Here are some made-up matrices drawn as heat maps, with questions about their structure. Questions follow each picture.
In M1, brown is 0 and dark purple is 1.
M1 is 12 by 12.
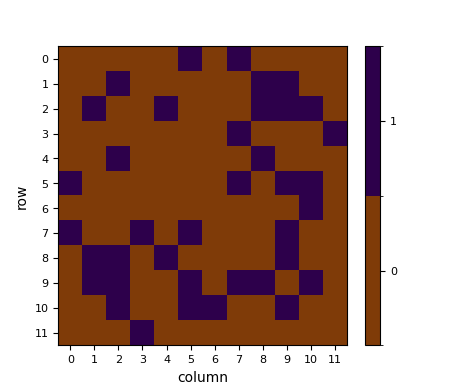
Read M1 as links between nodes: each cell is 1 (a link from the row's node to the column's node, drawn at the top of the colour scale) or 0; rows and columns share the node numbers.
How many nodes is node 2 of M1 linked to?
5
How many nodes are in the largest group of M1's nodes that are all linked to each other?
4
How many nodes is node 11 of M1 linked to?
1
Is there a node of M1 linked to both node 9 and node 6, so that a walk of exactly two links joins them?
yes
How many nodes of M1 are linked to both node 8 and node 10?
2
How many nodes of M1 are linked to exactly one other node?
2
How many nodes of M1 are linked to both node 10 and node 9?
2
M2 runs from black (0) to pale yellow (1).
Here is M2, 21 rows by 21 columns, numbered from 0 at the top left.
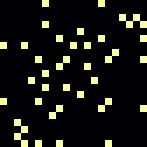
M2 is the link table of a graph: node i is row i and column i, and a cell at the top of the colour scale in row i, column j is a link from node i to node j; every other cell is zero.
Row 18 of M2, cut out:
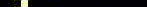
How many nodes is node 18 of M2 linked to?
1
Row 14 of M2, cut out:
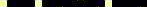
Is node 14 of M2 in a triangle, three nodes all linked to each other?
no
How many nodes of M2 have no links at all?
1
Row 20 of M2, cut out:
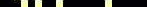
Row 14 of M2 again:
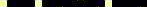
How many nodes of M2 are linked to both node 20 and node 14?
2
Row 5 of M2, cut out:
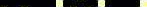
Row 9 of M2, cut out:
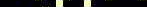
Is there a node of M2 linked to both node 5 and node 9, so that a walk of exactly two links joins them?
yes
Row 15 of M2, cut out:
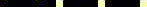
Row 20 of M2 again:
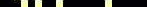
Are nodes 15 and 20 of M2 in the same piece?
yes
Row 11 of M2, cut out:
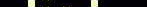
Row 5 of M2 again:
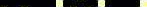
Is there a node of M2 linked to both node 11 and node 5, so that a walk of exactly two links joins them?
no
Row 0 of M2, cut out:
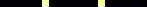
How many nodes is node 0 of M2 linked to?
2
